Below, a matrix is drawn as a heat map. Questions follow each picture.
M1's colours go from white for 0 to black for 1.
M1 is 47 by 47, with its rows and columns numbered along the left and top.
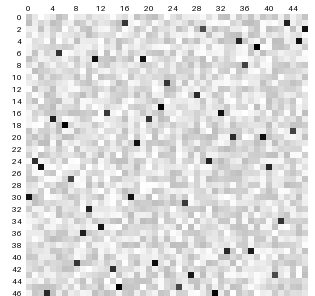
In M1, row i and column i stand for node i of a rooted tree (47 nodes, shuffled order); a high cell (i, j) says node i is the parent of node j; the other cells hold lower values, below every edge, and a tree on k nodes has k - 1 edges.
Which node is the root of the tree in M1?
24
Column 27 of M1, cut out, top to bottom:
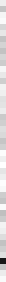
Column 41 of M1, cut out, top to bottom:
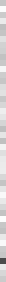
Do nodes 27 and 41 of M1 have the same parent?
yes
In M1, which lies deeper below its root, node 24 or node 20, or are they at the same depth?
node 20
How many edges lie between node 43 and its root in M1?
2
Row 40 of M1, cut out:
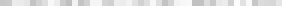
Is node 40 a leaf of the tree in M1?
yes
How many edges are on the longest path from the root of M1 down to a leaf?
9
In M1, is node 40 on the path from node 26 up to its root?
no
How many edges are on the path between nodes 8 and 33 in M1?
9
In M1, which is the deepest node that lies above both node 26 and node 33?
17
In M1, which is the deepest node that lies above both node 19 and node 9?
43
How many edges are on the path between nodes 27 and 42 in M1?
8
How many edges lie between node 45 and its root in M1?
4
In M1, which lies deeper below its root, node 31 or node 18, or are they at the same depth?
node 31
